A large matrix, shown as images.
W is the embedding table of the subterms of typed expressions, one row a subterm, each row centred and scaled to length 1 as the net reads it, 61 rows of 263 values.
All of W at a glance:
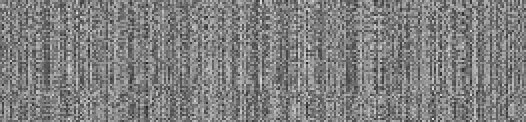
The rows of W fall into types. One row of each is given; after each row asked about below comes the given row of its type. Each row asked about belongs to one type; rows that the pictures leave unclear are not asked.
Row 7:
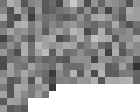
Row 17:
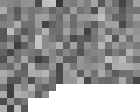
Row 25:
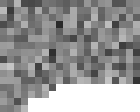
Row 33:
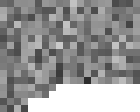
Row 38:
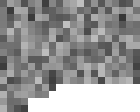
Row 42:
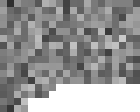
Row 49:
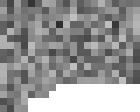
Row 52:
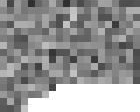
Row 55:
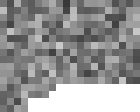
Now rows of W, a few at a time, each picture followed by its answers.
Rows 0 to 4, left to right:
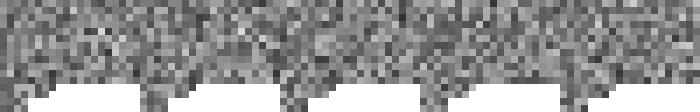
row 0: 42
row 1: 38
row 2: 17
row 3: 17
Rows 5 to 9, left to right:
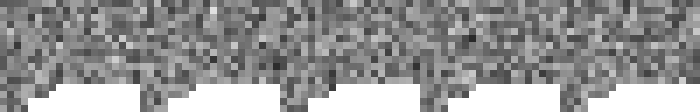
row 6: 55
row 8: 49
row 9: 55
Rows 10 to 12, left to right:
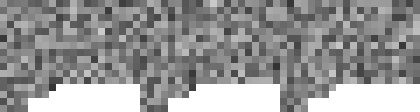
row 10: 52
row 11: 7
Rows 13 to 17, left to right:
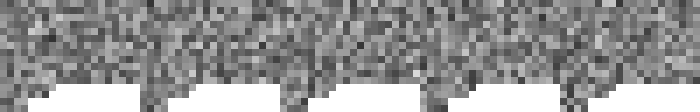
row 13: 49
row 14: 33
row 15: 7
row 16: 38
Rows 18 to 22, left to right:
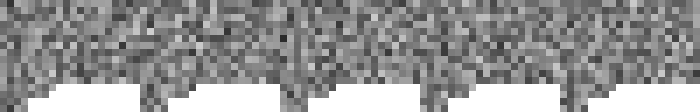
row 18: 33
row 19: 55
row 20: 25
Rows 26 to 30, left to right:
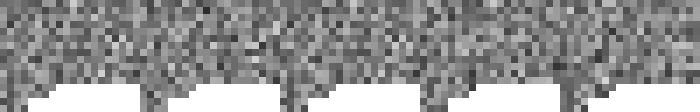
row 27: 25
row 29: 7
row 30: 42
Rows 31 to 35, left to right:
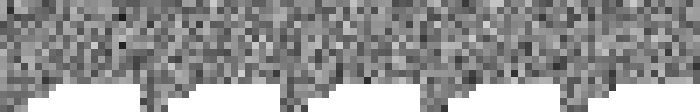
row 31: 33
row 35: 7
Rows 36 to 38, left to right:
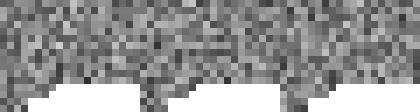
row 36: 33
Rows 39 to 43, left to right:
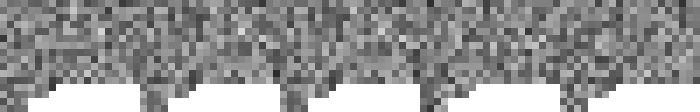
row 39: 52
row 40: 38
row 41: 38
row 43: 17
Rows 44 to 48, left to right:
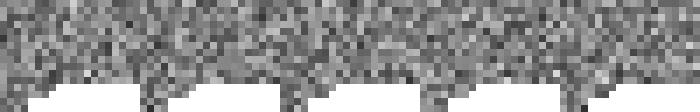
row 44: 33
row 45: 17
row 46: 42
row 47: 55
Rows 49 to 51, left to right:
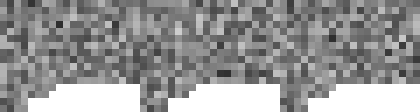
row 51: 49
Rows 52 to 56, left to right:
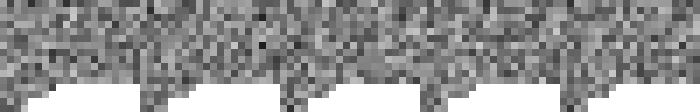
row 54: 17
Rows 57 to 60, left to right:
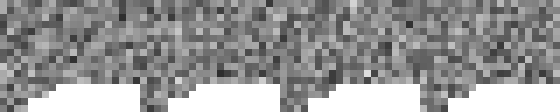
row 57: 17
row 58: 7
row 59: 33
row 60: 49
